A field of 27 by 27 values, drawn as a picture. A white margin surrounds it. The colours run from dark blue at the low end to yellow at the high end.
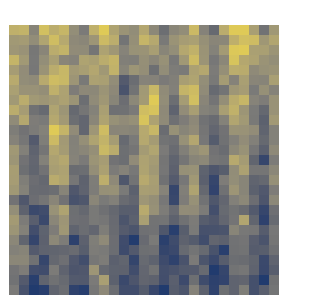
Slope: up to the top. Grain: streaks running down. Stripes: upright, repeating 6 times.
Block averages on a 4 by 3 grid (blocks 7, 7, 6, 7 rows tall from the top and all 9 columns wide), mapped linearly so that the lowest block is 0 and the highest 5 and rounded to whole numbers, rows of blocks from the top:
545 | 443 | 232 | 100
